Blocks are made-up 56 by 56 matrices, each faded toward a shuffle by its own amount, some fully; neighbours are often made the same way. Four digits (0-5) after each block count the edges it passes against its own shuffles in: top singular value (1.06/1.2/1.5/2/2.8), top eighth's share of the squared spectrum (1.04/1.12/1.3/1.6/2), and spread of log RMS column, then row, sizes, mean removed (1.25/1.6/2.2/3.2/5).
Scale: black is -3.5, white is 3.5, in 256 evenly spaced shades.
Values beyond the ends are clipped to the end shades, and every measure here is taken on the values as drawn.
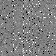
3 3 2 0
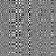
5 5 4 3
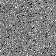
0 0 0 0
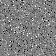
0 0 0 0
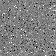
1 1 0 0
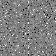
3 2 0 0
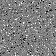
0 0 0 0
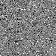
2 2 0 0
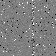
2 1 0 0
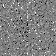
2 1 0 0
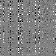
3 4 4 2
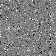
1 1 1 0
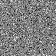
0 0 0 0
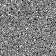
0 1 0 0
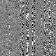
2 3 4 0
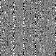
2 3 3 0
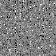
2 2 2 0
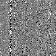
2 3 3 0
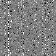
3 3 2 0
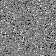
0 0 0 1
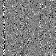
2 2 3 0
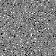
3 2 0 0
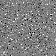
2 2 0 1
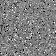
1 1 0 0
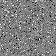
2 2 1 0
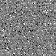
3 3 1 1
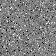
0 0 0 0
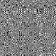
4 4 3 2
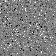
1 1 0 0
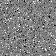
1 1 0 0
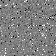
3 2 0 1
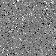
1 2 0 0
